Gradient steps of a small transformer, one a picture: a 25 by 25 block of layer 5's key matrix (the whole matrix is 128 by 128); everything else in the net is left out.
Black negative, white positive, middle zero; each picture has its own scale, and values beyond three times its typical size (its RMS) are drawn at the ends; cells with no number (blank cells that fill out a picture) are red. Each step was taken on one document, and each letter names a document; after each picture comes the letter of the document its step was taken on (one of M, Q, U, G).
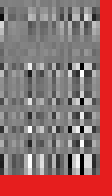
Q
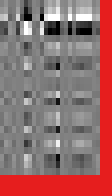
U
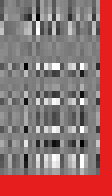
U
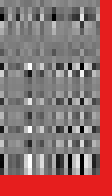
Q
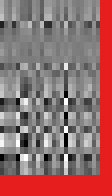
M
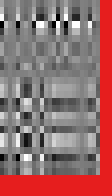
M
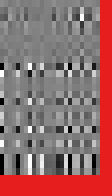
Q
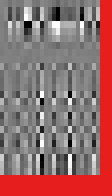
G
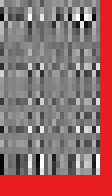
Q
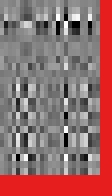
M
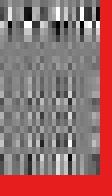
G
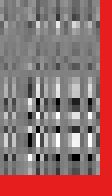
M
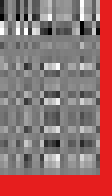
U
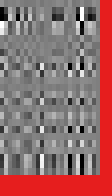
Q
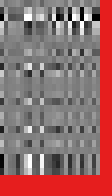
Q
